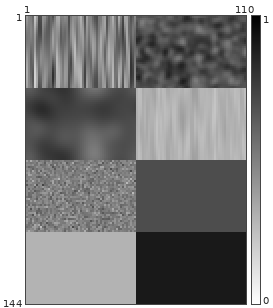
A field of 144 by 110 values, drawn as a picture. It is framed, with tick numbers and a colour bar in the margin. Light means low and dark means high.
It is made of 4 by 2 panels. Panel 1,1: middling, streaked downward, strong in contrast. Panel 1,2: high, blotchy. Panel 2,1: high, smooth. Panel 2,2: low, streaked downward, faint in contrast. Panel 3,1: middling, fine-grained. Panel 3,2: high, flat. Panel 4,1: low, flat. Panel 4,2: very high, flat.
